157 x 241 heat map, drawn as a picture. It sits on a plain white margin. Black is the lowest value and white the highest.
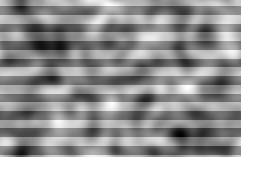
No lone cell stands out from its neighbours. No overall slope runs across the table. Horizontal stripes repeat 9 times down the table.
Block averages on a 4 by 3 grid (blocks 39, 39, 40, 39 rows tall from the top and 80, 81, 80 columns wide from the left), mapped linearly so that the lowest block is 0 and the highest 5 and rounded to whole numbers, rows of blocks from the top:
254
134
233
340
